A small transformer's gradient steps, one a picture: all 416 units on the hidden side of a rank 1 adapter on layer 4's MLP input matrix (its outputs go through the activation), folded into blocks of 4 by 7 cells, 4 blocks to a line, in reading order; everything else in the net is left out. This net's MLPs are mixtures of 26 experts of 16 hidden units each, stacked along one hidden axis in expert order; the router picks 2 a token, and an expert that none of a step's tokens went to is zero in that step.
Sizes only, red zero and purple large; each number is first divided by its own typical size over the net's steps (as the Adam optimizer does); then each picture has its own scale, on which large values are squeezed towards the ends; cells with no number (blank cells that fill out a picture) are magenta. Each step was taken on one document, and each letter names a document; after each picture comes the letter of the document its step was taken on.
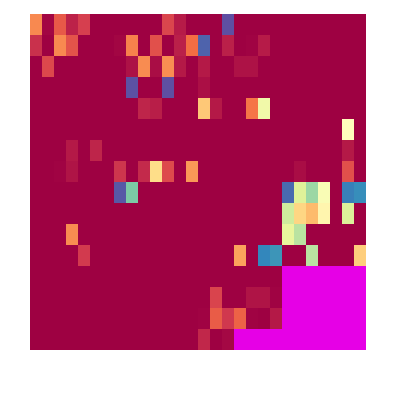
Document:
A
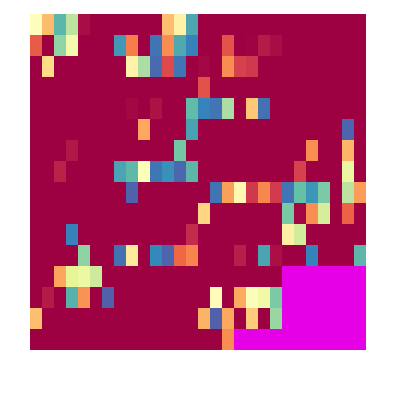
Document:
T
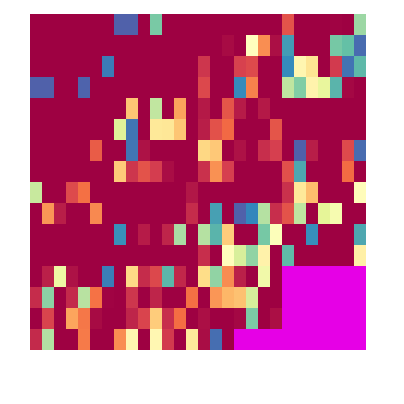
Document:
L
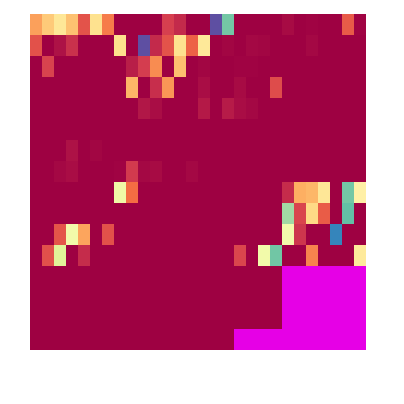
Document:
A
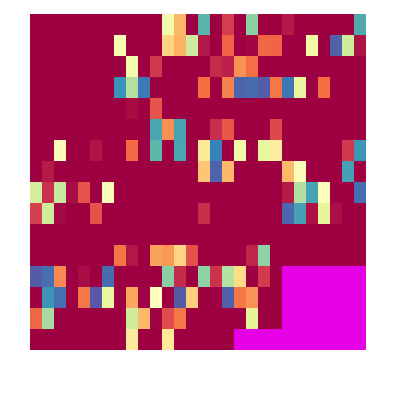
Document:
L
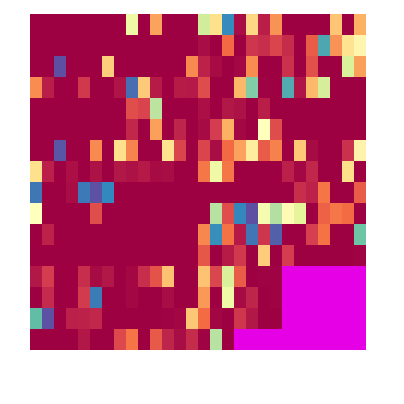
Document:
L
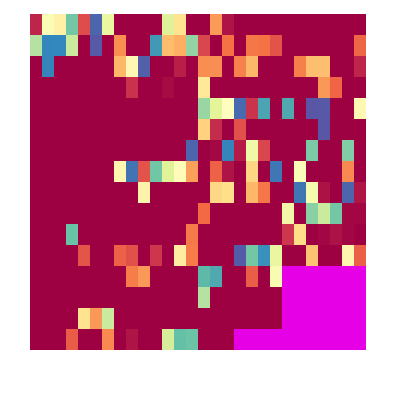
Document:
T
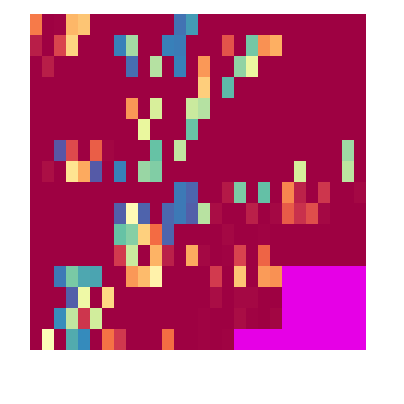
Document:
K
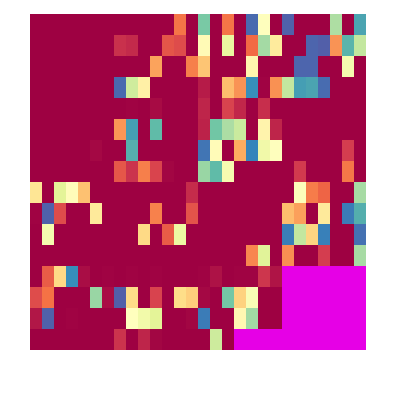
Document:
L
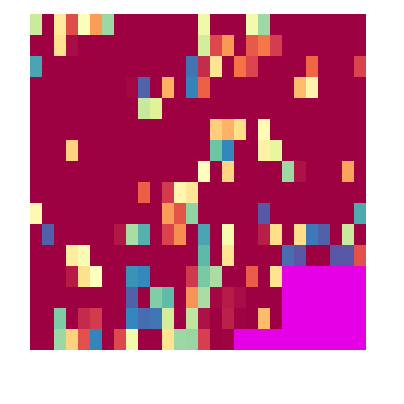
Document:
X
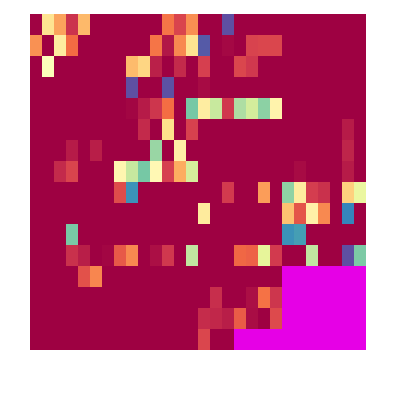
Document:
A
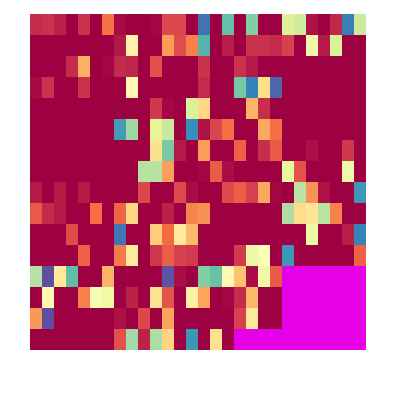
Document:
L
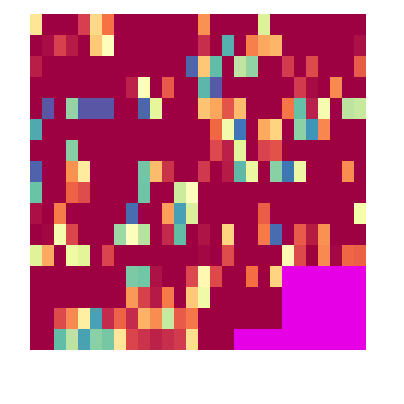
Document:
X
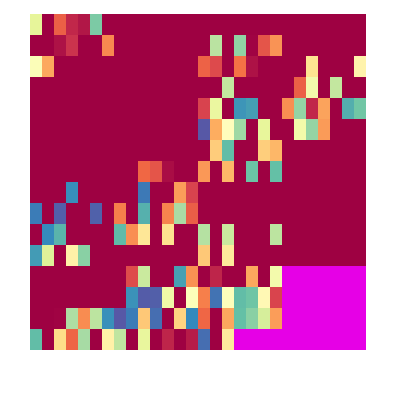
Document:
X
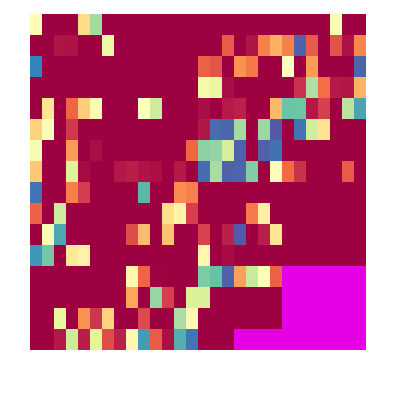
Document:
X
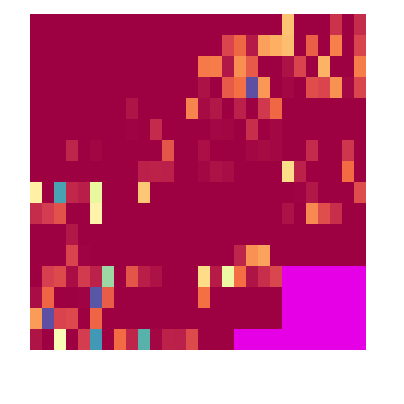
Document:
L
